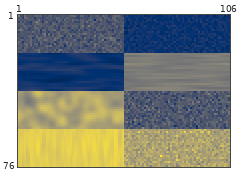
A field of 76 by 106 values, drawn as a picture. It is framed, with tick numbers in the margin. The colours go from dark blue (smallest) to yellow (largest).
It is made of 4 by 2 panels. Panel 1,1: low, fine-grained. Panel 1,2: very low, fine-grained, faint in contrast. Panel 2,1: very low, streaked across, faint in contrast. Panel 2,2: middling, streaked across, faint in contrast. Panel 3,1: high, blotchy. Panel 3,2: low, fine-grained. Panel 4,1: very high, streaked downward, faint in contrast. Panel 4,2: high, fine-grained.
